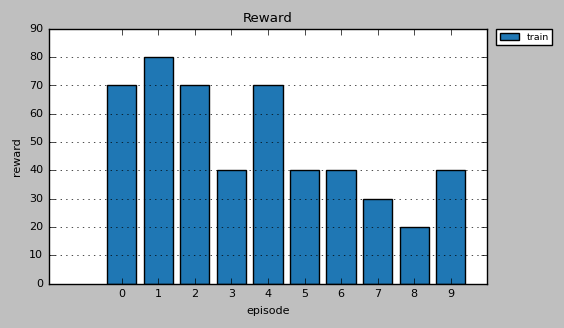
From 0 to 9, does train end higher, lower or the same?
lower
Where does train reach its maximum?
1
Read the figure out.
Title: Reward
x-axis: episode, ticks 0 1 2 3 4 5 6 7 8 9
y-axis: reward, ticks 0 10 20 30 40 50 60 70 80 90
Legend: train
Values:
train: 70 80 70 40 70 40 40 30 20 40
